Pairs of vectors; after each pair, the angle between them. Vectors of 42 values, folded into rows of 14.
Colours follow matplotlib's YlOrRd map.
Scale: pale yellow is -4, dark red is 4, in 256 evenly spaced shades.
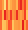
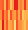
orthogonal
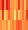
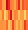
partly aligned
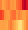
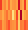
orthogonal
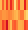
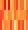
partly opposed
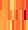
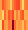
orthogonal
